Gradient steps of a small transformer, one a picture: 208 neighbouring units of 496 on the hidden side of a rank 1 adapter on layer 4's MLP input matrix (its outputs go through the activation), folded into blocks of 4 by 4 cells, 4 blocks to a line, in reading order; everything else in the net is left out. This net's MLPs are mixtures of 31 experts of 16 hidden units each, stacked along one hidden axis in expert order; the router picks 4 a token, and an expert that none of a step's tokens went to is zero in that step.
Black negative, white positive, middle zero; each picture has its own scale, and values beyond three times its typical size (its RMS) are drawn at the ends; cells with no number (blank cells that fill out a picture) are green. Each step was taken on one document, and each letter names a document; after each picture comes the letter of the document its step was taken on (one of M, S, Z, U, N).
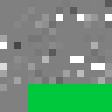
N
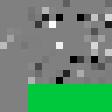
N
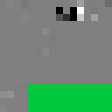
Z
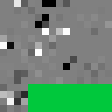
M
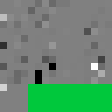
M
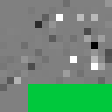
N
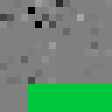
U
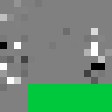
U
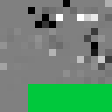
N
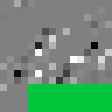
M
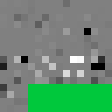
M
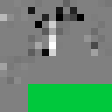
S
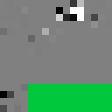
Z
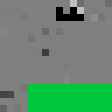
Z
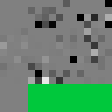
N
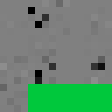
M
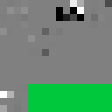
Z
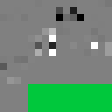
S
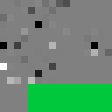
U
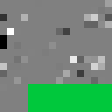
N
